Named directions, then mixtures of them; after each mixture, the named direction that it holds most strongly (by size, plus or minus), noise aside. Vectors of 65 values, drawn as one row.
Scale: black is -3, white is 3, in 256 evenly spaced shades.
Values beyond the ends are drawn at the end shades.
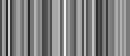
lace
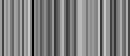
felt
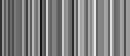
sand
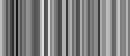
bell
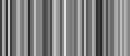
lace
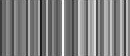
sand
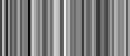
lace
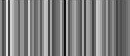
lace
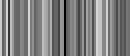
lace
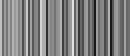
sand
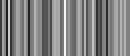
lace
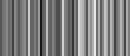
sand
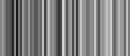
bell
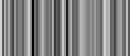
felt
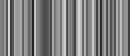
lace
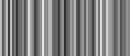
lace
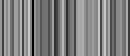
felt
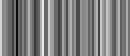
bell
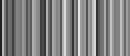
sand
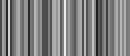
lace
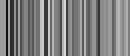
bell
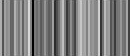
felt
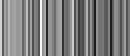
sand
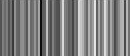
sand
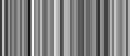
felt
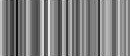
bell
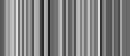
bell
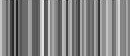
bell
